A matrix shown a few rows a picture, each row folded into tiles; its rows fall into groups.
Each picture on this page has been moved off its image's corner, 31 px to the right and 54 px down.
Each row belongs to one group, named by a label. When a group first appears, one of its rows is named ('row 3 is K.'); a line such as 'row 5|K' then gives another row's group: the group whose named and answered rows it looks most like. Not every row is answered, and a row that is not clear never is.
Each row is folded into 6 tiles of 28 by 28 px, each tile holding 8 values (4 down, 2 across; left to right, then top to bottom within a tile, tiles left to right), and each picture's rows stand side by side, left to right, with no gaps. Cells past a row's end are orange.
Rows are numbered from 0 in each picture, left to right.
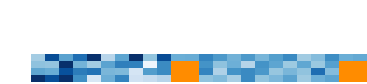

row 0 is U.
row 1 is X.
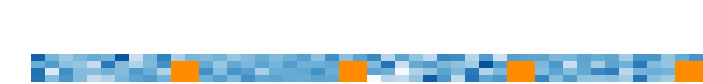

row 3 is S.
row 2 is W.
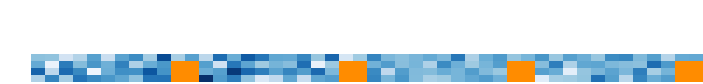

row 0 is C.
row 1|U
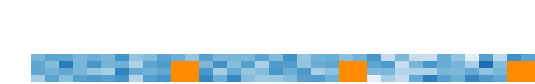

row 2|W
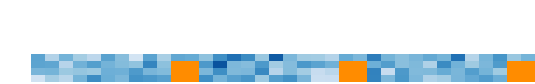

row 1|S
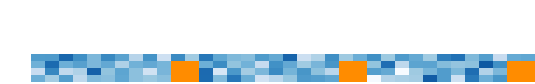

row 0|S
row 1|X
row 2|W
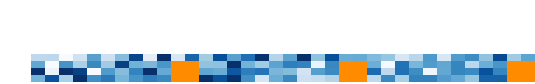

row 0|C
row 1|U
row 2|C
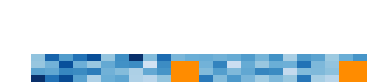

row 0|U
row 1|S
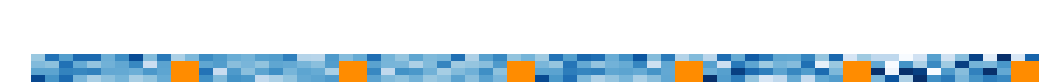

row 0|U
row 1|X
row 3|U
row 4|U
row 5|C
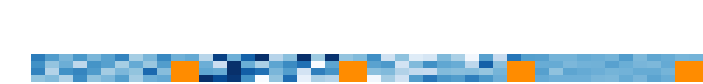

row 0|X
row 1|U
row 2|W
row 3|X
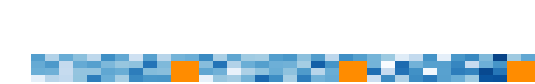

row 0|W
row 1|W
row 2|C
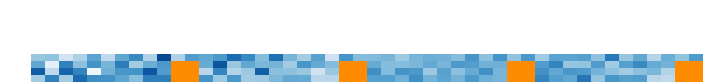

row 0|C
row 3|S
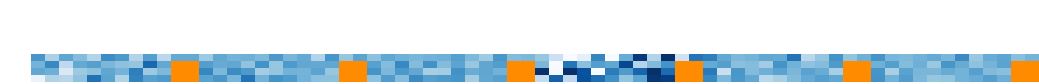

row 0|W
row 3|C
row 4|X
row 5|X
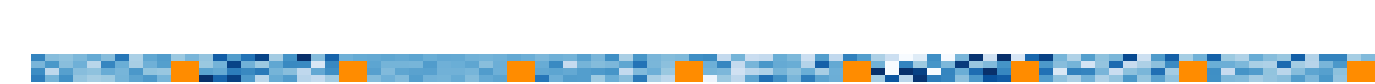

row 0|X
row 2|X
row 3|S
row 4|W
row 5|C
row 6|X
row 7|X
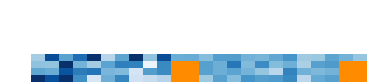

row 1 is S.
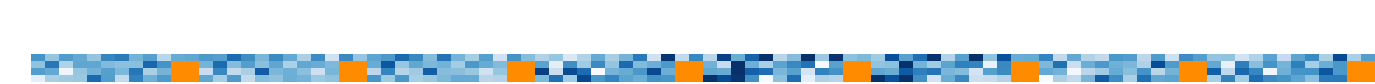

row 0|W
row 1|S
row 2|S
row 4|U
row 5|U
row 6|W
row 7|C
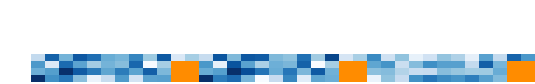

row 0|U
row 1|U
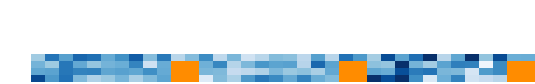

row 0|U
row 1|W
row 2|U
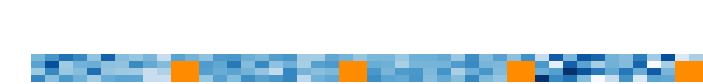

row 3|U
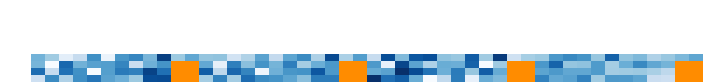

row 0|C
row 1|C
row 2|U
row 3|S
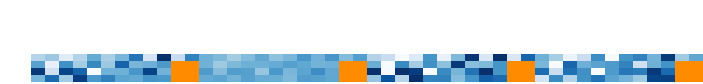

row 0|C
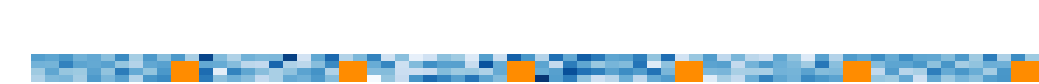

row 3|U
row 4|W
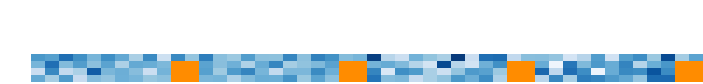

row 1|X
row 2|X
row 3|C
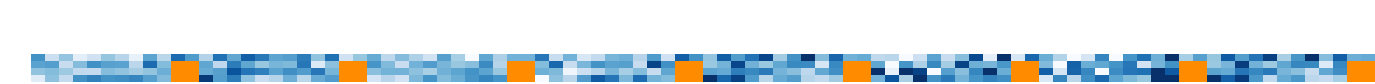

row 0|W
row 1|U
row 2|W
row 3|W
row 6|C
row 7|U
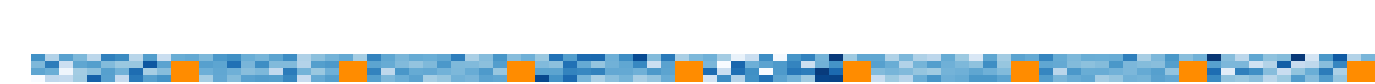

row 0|W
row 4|C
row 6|X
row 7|X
